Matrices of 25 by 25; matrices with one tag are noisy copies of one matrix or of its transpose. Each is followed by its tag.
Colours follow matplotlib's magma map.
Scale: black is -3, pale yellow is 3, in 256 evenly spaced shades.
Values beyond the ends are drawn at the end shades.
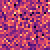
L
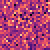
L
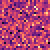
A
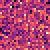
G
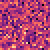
A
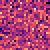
G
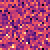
A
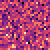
A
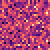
A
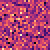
L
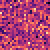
G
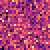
G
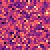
A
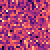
G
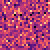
L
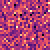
L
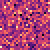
L
